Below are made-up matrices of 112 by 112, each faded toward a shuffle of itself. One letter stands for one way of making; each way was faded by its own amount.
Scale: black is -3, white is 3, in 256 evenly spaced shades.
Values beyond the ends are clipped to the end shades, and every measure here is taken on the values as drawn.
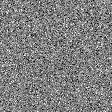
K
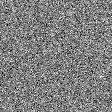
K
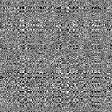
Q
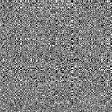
Q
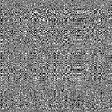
Q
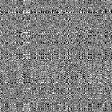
Q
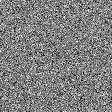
K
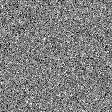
K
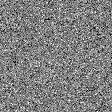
K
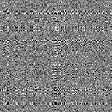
Q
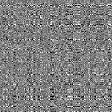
Q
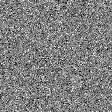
K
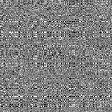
Q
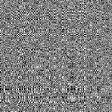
Q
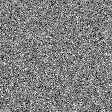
K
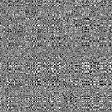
Q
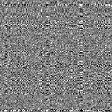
Q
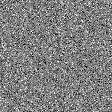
K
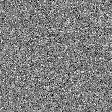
K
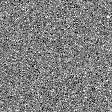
K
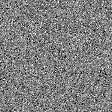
K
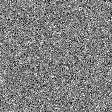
K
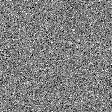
K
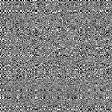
Q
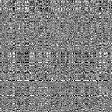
Q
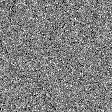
K
